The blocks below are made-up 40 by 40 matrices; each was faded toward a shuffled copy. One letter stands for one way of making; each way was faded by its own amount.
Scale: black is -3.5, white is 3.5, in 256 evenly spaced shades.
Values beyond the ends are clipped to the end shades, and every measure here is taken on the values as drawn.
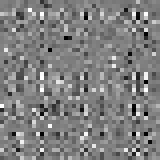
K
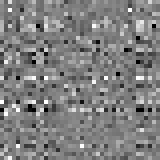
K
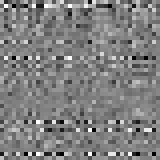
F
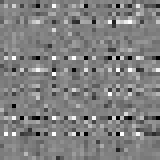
F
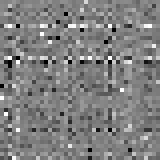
K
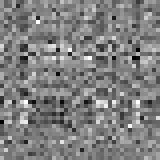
K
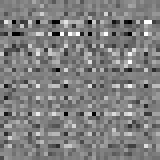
F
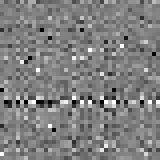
K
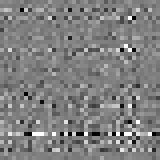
F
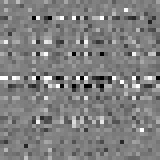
F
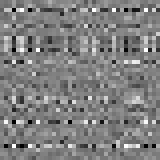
F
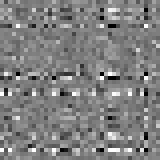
F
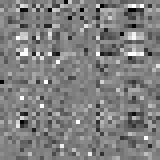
K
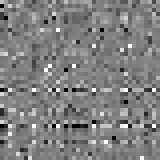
K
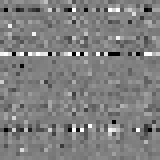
F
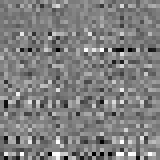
F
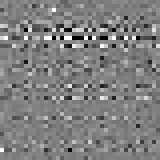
F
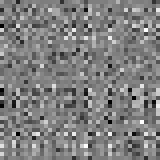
K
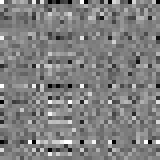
F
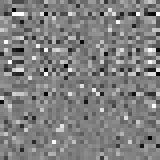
K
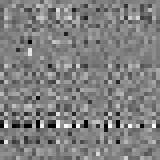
F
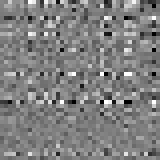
F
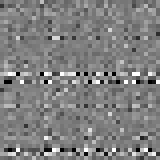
F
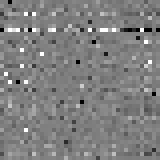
K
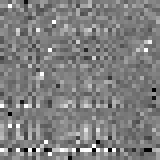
K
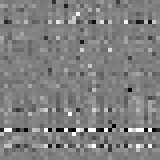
F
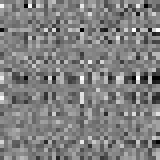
F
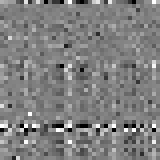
F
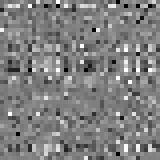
K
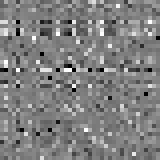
K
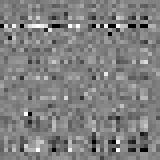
F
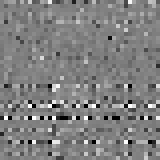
F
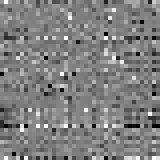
K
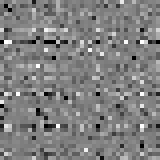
K
